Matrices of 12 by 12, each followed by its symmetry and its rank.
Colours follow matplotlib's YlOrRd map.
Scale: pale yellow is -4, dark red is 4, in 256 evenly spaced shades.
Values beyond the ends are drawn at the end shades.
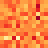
antisymmetric, rank two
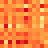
antisymmetric, rank two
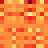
neither, rank two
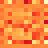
neither, rank two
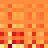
neither, rank one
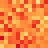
antisymmetric, full rank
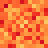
symmetric, full rank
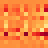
neither, rank two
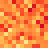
antisymmetric, full rank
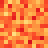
neither, full rank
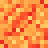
symmetric, full rank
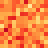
antisymmetric, full rank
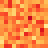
neither, full rank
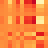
neither, rank one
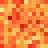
neither, full rank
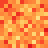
symmetric, full rank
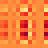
neither, rank one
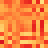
antisymmetric, rank two
